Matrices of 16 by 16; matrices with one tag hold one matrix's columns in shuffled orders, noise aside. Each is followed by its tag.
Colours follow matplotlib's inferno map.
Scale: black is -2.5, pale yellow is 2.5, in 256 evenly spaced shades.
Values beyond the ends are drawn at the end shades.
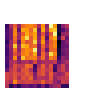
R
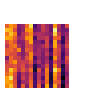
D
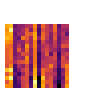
D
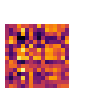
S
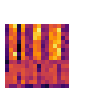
R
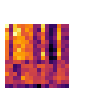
R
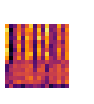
R
